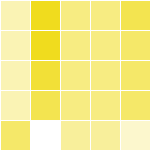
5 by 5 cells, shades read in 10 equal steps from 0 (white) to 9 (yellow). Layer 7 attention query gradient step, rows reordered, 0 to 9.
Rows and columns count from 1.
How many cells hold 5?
8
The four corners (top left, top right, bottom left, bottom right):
3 7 6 2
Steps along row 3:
up down same up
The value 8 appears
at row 3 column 2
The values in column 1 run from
3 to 6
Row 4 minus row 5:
-3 7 1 1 4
